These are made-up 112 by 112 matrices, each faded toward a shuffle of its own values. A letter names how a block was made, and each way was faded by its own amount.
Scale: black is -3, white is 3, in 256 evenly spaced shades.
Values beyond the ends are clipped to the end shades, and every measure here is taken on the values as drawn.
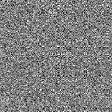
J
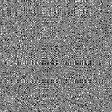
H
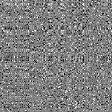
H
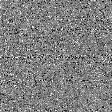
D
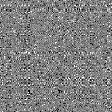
H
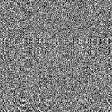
J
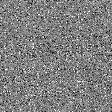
D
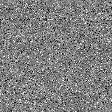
D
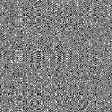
H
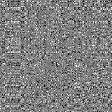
H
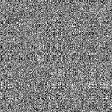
J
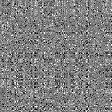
H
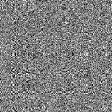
J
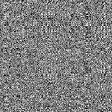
J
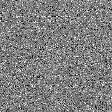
D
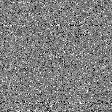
D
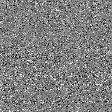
D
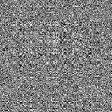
J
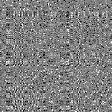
H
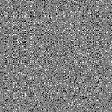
H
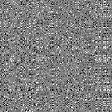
H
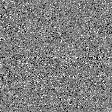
D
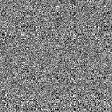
J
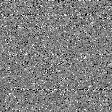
D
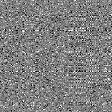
H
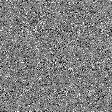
D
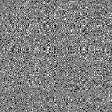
H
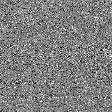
D
